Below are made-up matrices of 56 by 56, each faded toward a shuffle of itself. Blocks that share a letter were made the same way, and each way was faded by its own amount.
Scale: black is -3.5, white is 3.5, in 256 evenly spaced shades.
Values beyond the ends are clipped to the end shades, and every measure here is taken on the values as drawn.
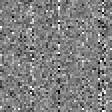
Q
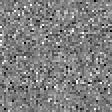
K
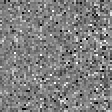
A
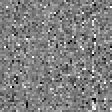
A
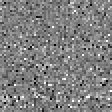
K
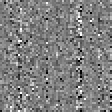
Q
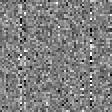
Q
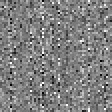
Q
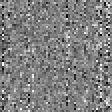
Q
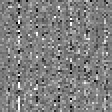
Q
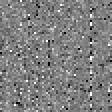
A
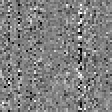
Q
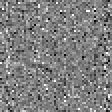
A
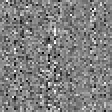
Q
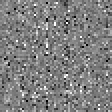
A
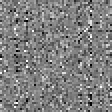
Q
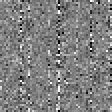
Q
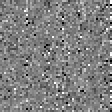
A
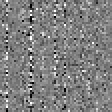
Q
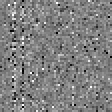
A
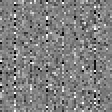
Q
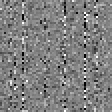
Q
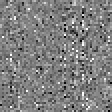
A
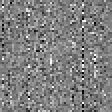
Q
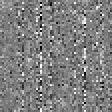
Q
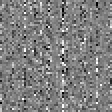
Q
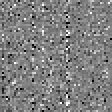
A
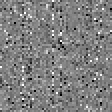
A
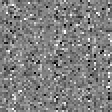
A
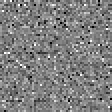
K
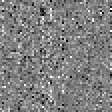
A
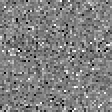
K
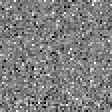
K
